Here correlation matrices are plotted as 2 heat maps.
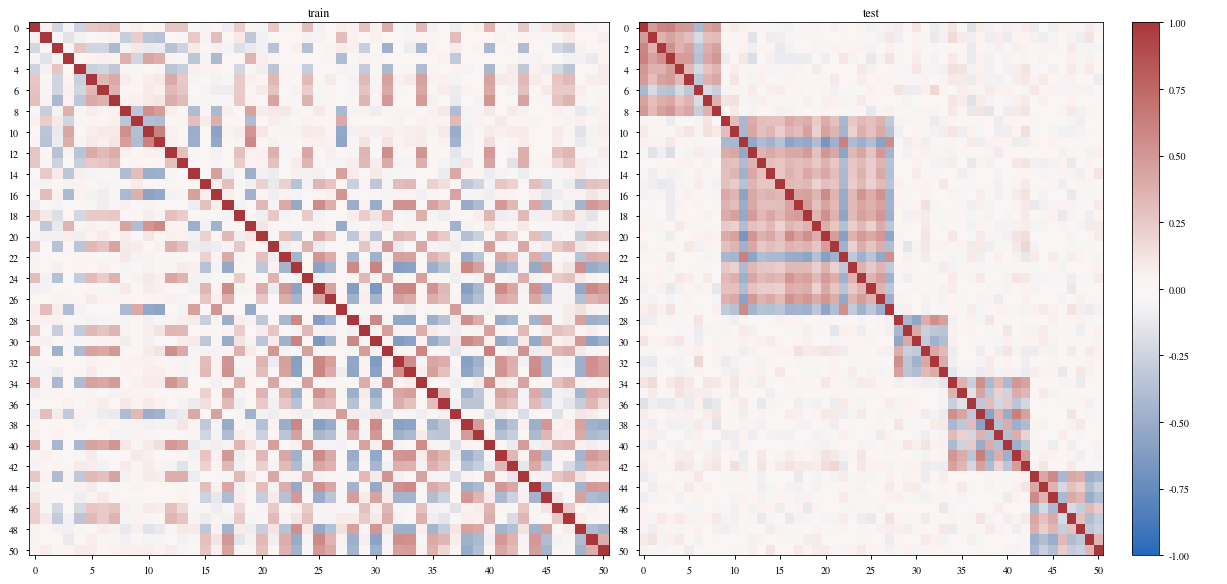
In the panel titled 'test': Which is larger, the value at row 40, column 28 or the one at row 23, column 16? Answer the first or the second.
the second
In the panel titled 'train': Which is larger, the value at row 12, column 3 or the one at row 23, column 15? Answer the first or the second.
the first
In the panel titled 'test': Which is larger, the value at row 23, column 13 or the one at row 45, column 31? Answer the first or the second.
the first
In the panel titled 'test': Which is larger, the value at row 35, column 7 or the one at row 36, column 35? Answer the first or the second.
the first
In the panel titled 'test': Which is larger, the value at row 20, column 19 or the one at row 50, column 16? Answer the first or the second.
the first
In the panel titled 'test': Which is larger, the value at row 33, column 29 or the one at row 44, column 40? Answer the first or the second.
the second
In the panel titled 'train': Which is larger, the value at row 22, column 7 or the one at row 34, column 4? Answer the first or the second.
the first
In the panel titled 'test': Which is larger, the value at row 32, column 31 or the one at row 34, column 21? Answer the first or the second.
the first
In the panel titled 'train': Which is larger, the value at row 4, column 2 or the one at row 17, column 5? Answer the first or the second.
the first
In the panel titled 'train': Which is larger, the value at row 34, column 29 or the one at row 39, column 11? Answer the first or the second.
the first
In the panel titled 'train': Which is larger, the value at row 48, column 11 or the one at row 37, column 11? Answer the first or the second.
the first
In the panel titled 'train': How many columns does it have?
51
